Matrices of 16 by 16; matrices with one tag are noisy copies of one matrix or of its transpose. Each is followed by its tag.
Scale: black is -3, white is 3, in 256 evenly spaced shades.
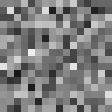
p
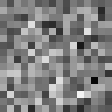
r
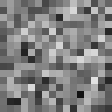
r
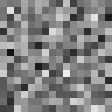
p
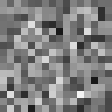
r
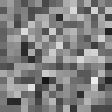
r
